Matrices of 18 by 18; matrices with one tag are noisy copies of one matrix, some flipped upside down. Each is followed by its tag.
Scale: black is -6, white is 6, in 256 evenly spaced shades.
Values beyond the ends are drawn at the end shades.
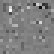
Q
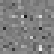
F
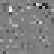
Q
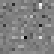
F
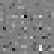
F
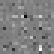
F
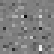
F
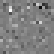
Q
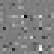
F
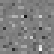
F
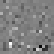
Q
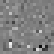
Q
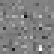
F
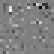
Q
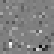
Q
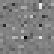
F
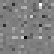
F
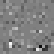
Q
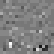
Q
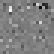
Q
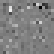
Q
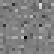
F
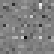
F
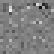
Q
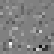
Q
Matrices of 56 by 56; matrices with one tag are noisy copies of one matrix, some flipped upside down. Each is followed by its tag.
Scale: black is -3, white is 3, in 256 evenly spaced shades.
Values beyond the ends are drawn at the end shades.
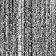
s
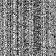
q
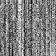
s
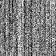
s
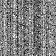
q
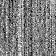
s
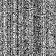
q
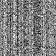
q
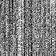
s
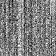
s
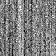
s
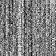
s
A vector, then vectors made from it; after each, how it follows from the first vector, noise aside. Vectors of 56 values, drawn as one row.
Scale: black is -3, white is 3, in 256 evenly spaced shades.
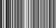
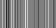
partly zeroed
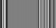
partly zeroed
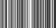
reversed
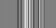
partly zeroed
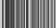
sign-scrambled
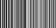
sign-scrambled
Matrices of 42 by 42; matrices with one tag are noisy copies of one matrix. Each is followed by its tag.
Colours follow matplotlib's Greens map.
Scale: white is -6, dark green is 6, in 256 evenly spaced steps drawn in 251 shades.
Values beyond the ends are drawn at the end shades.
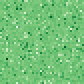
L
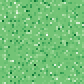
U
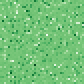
U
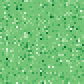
L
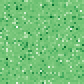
L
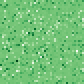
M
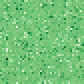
L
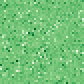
M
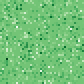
L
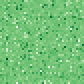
L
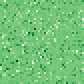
M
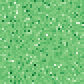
U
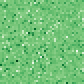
M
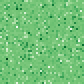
L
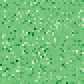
M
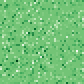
M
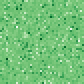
L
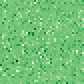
M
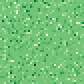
U
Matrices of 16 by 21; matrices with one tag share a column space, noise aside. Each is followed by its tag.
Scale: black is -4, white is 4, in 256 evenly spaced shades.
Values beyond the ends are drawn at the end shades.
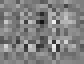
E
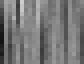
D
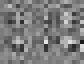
E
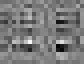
E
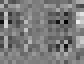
E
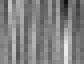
D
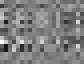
E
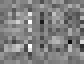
E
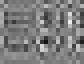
E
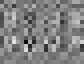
E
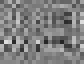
E
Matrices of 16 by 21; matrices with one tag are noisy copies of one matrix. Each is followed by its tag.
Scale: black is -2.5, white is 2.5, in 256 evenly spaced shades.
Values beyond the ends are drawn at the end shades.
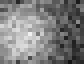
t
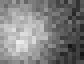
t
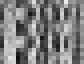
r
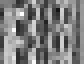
r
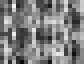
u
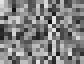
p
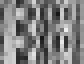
r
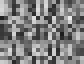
p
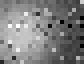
t
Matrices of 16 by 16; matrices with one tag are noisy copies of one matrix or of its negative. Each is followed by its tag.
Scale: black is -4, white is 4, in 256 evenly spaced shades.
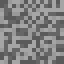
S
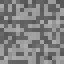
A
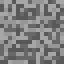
A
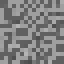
S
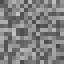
S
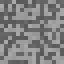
A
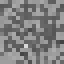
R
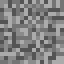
S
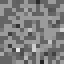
R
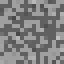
R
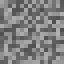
S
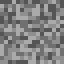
A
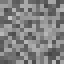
R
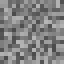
S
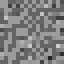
S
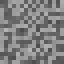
S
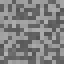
A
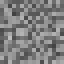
S
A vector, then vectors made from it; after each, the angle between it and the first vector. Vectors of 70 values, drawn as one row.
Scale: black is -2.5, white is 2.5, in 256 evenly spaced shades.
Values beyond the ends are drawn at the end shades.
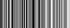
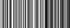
nearly opposite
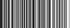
nearly parallel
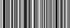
orthogonal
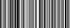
orthogonal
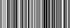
orthogonal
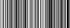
partly opposed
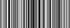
partly aligned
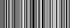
partly aligned
